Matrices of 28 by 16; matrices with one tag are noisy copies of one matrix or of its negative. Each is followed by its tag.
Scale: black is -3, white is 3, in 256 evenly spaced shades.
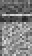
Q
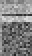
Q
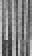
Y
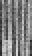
Y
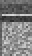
Q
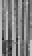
Y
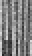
Y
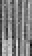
Y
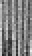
Y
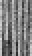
Y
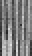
Y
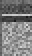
Q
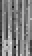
Y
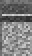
Q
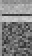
Q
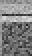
Q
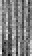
Y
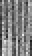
Y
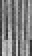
Y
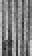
Y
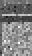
Q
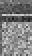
Q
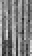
Y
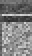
Q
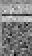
Q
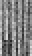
Y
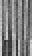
Y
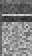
Q
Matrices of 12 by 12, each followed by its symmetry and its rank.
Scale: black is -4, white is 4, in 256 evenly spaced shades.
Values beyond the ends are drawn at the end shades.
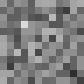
symmetric, full rank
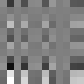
neither, rank one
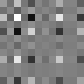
symmetric, rank one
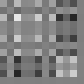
symmetric, rank one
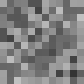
symmetric, full rank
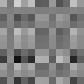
neither, rank one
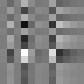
neither, rank one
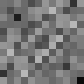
symmetric, full rank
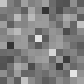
symmetric, full rank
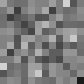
symmetric, full rank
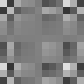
symmetric, rank one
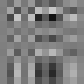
neither, rank one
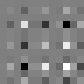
symmetric, rank one
